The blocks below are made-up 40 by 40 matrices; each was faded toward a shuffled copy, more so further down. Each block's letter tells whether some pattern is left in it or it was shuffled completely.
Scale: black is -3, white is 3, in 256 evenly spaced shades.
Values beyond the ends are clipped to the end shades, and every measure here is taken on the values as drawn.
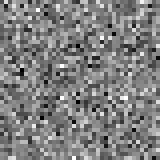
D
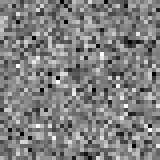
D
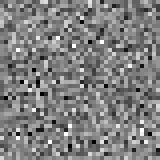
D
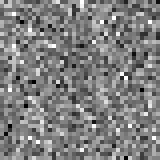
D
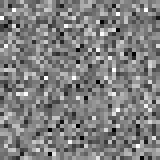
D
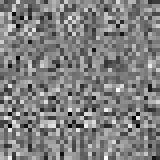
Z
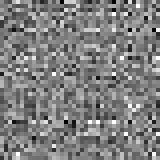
Z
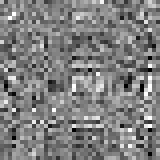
Z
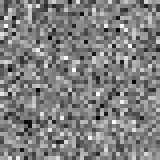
D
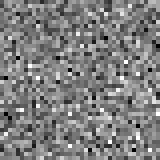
D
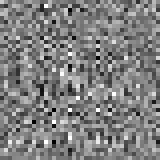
Z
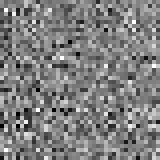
Z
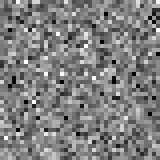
D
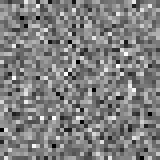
D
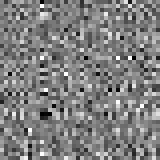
Z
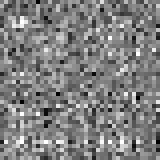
Z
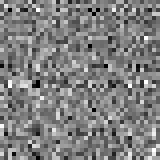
Z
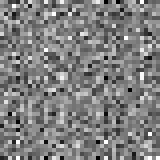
Z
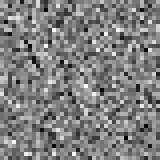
D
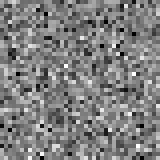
D
